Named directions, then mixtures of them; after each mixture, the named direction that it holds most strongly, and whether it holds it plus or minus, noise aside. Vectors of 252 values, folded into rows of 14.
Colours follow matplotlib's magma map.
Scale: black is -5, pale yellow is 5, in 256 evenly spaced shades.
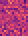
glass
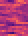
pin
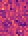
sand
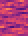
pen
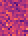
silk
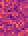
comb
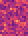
sand, minus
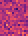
silk, plus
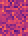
glass, minus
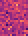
silk, minus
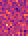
silk, plus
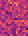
silk, minus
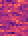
pin, plus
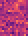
silk, minus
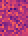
comb, plus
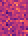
silk, minus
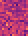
silk, plus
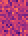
glass, minus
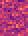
comb, plus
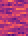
pen, minus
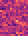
sand, minus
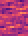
pen, minus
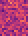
glass, plus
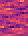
pen, plus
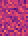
glass, plus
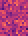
sand, minus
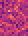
comb, minus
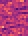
pen, plus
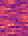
pin, minus
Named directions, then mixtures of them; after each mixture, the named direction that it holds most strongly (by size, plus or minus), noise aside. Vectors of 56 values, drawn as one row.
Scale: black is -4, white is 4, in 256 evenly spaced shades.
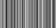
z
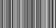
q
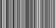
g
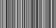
z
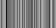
z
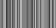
q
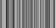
g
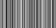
z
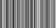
g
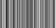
g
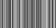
q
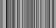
g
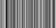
z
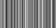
z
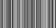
q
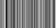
z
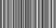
z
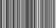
g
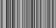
q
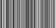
g
